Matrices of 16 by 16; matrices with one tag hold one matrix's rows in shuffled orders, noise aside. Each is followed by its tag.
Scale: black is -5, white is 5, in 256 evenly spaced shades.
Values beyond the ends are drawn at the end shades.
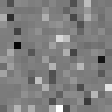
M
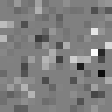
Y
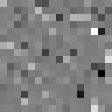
Y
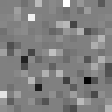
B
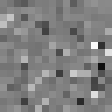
Y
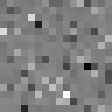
B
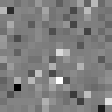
M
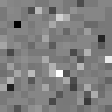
M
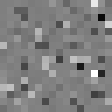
Y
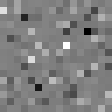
B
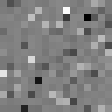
B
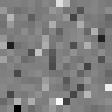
M
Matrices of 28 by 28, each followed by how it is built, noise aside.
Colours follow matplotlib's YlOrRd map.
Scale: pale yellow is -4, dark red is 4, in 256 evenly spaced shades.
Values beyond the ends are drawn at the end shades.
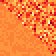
upper triangular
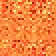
low rank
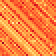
Toeplitz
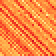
Toeplitz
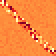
banded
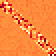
banded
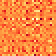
low rank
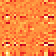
low rank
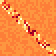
banded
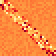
banded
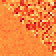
upper triangular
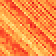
Toeplitz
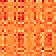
low rank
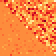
upper triangular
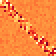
banded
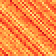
Toeplitz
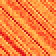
Toeplitz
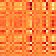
low rank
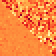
upper triangular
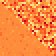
upper triangular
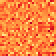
low rank
